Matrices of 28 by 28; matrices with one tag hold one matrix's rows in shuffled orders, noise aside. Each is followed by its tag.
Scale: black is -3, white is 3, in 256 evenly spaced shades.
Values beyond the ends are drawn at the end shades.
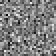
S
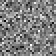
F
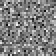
S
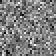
F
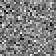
F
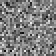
F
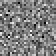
S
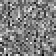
S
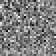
S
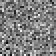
F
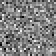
F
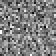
S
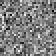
F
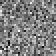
S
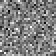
S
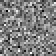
S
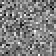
F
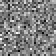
S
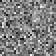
F
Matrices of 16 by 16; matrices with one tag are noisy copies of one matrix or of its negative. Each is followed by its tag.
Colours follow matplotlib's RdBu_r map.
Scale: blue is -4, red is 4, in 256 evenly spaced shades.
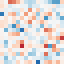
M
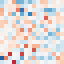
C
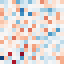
C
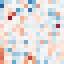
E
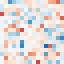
M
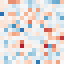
M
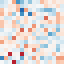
C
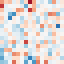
E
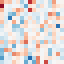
E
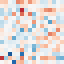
C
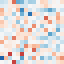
C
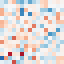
C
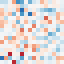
C
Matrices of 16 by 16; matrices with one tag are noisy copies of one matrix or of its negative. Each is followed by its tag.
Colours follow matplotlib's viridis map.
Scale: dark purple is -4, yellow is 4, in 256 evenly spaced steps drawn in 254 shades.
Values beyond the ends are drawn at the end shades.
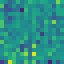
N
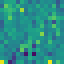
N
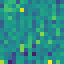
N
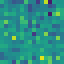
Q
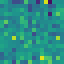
Q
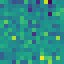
Q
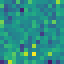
N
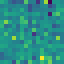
Q
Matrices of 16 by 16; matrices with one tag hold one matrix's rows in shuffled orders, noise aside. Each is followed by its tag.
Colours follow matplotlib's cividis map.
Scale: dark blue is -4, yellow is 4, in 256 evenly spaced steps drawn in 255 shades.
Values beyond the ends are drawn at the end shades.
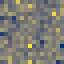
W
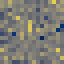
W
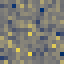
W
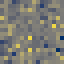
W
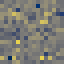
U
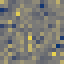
W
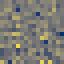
U
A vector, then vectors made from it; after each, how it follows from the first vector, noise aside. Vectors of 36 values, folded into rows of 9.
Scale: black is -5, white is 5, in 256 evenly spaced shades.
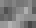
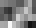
scaled up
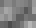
negated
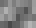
negated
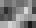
scaled up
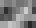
scaled up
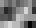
scaled up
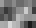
scaled up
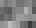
copied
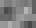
copied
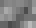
negated
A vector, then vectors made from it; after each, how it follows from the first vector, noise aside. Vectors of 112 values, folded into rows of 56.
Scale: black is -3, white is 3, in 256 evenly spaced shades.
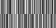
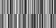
sign-scrambled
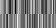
sign-scrambled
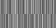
shrunk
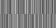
shrunk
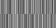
shrunk
